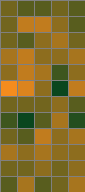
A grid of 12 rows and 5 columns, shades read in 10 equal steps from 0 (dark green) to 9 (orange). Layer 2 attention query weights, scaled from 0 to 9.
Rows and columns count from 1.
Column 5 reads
3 3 4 6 5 7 3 1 6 5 5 6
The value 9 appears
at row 6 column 1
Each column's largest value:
9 8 7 6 7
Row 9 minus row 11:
0 -1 2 1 1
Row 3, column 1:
4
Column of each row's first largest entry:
1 2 4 2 2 1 4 4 3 1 3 2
